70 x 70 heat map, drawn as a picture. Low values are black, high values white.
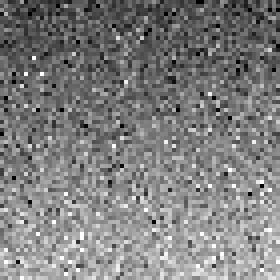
Stripes: none. Grain: fine. Slope: up to the bottom.
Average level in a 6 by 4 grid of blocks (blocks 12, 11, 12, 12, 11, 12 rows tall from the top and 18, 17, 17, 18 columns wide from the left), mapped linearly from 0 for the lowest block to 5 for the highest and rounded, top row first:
0000 | 1111 | 2222 | 3333 | 4444 | 5555
